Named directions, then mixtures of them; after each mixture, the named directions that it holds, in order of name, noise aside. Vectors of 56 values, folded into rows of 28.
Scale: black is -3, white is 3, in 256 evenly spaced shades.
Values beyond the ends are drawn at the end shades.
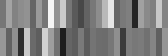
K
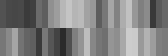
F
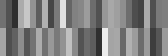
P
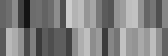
F, K, P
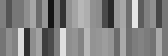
K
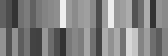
F, K, P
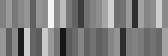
K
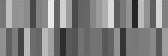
K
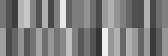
P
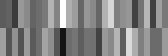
F, K, P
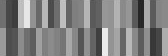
P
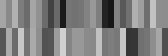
F, K, P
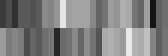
F, P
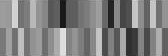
F, K, P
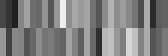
F, P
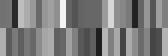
K, P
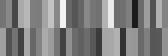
K, P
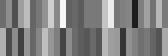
K, P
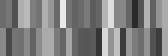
K, P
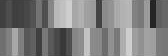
F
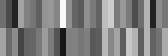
F, K, P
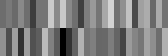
F, K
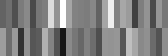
F, K, P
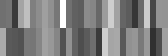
K, P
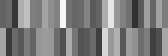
K, P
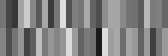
P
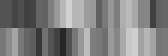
F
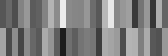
F, K, P
